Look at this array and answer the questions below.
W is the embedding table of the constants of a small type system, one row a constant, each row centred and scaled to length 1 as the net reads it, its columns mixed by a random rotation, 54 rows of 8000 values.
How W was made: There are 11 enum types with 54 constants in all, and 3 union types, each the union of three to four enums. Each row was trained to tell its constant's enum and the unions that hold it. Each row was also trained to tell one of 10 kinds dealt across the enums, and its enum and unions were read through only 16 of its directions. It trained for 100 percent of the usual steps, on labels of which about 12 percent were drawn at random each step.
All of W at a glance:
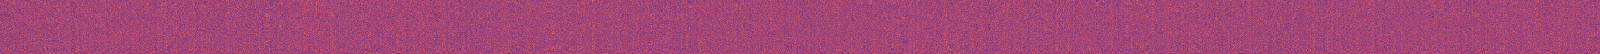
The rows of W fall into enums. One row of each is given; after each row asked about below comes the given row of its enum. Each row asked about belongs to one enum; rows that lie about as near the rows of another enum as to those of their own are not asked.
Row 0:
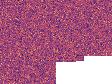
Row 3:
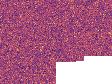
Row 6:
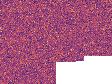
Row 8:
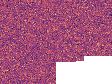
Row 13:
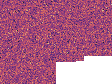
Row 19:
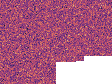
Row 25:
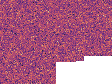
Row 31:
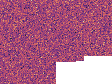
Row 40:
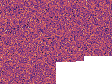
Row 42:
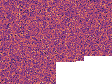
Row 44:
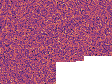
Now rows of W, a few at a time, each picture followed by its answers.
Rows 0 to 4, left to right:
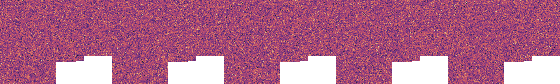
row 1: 19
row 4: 44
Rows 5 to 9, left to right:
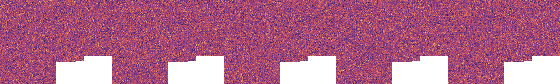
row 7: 40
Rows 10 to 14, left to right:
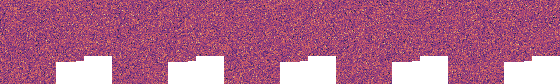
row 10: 31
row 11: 42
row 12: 44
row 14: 8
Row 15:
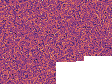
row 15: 25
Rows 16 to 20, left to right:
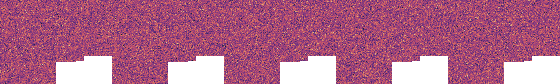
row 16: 13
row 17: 40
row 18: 8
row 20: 3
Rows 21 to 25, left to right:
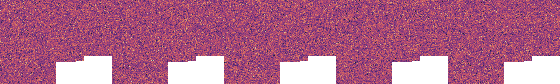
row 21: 6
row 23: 19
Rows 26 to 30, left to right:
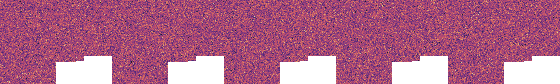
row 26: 8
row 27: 25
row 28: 44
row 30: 8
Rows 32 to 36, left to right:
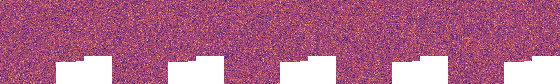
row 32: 44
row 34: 31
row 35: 13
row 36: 42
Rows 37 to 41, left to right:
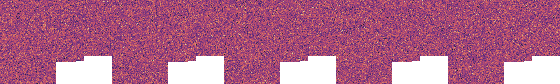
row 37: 40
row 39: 42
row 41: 8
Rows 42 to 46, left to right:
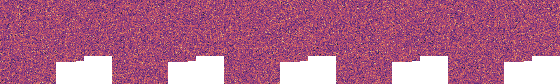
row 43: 13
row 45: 25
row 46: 42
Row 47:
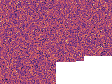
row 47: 25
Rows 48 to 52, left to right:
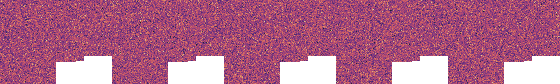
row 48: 42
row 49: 40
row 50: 40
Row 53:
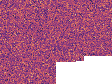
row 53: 44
